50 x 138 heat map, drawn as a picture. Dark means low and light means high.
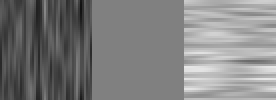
The table splits into one row of 3 panels. Panel 1,1: low, streaked downward. Panel 1,2: middling, flat. Panel 1,3: high, streaked across.
